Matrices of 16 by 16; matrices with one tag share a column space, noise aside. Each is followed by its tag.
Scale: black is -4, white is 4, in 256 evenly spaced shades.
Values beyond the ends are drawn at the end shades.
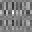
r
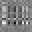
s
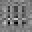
s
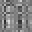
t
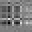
s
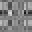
r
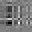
s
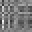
t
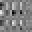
r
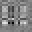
s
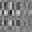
r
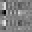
r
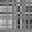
t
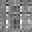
t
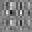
r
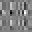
r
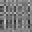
t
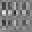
r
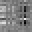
s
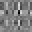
r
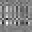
s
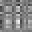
t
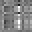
t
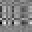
s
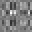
r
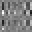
r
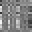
t
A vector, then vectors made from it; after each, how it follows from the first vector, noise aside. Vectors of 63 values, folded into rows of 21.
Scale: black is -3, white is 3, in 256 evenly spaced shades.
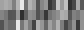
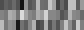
negated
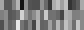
sign-scrambled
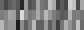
negated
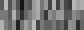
sign-scrambled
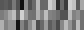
negated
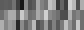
negated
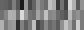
negated
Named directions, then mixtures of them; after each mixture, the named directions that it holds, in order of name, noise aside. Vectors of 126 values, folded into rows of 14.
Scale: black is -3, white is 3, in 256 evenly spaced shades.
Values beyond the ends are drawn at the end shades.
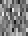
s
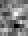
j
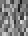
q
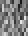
q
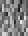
q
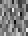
q, s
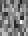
j, q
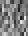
q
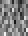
q, s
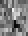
j, s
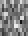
j, q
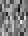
q, s
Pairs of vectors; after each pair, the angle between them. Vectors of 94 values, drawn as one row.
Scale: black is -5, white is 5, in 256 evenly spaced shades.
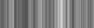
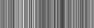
partly opposed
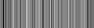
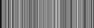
orthogonal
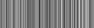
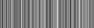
partly aligned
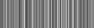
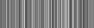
nearly parallel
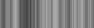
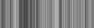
nearly parallel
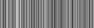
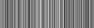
orthogonal
